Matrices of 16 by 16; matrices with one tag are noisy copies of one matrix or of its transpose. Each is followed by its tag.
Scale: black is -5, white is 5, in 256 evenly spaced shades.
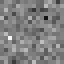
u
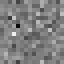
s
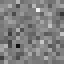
u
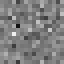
s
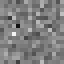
s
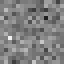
u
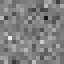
u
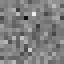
s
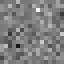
u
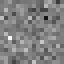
u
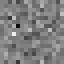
s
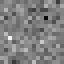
u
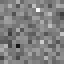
u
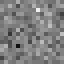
u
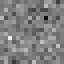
u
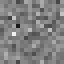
s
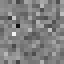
s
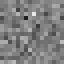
s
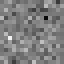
u
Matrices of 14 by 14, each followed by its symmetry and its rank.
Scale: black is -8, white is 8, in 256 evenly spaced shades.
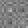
symmetric, rank two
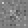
symmetric, rank three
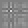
symmetric, rank two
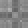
symmetric, rank two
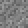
symmetric, full rank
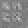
symmetric, rank three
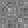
symmetric, rank three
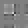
symmetric, rank one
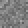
symmetric, full rank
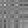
symmetric, rank one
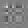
symmetric, rank one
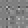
symmetric, rank two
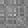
symmetric, rank three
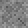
symmetric, full rank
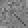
symmetric, full rank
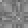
symmetric, rank three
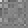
symmetric, rank two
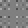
symmetric, rank one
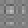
symmetric, rank one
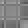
symmetric, rank one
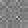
symmetric, rank three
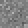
symmetric, full rank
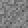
symmetric, full rank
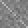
symmetric, full rank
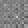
symmetric, rank three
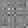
symmetric, rank two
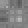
symmetric, rank two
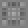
symmetric, rank one
